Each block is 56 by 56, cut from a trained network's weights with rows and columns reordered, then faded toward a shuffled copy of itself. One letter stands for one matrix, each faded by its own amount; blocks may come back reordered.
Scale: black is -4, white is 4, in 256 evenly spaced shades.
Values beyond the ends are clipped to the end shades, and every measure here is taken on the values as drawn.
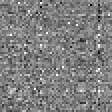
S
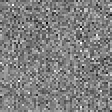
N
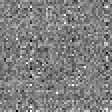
S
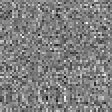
N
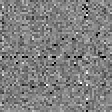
S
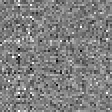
S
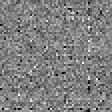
S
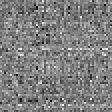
S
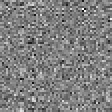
N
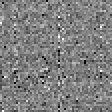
S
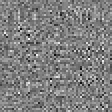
N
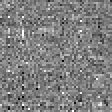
S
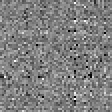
S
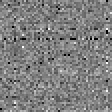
S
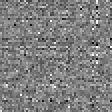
S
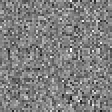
N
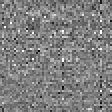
S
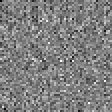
N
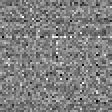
S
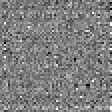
S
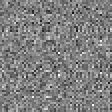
N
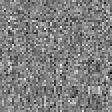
N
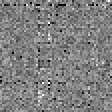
S
